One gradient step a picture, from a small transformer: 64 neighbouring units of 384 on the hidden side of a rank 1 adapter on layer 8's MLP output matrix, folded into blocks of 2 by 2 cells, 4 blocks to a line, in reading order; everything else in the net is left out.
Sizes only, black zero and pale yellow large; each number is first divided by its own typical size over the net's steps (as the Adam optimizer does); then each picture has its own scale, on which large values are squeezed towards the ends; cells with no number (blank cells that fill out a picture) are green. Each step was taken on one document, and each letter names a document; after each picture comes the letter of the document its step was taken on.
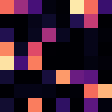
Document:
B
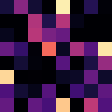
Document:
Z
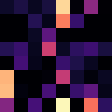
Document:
Z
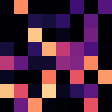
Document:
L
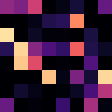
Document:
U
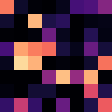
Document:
B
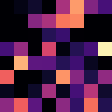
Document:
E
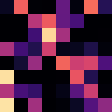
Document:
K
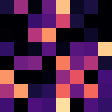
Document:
K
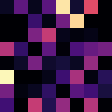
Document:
E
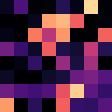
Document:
K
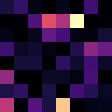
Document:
E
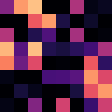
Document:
U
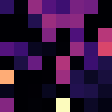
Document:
E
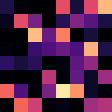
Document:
L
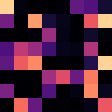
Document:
B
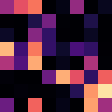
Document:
U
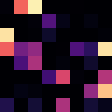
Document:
U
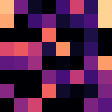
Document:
B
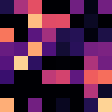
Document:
U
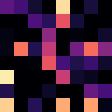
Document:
E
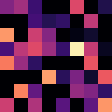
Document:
U
